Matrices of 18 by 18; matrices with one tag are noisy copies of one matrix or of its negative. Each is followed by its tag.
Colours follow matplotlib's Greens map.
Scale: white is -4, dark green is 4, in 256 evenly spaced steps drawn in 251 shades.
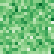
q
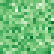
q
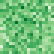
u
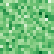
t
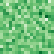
t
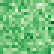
q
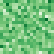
t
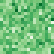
q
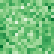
u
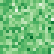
q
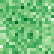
u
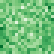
u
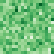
q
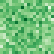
u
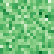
t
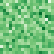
t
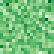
t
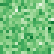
q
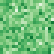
q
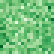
u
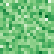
t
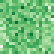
u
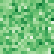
q
